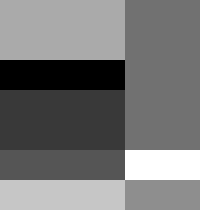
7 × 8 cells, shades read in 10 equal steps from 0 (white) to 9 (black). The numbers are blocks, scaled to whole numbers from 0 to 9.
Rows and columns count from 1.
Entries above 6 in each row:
0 0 5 5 5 0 0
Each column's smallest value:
2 2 2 2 2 0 0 0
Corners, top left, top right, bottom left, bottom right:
3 5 2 4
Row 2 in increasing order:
3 3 3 3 3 5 5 5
